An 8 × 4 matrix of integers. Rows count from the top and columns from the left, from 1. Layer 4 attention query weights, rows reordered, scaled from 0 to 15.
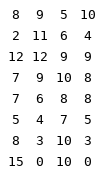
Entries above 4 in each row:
4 2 4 4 4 3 2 2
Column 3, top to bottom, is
5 6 9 10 8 7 10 10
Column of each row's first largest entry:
4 2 1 3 3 3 3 1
